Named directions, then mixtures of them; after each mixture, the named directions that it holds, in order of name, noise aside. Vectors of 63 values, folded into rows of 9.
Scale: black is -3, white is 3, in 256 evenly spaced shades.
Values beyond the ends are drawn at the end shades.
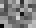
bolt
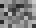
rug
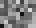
bolt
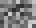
bolt, rug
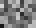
bolt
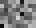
bolt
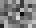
bolt, rug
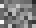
rug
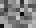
bolt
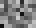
bolt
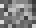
rug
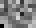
bolt
